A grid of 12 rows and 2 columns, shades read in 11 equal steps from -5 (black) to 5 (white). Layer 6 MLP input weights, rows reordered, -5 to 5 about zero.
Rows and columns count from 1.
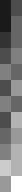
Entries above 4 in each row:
0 0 0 0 0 0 0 0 0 0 0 1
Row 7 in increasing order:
-1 0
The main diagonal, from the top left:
-4 -1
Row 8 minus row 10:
-2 0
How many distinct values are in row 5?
2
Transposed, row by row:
-4 -4 -3 -2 0 -2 0 -2 -1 0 3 1 / -2 -1 -1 0 -1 1 -1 2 1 2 2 5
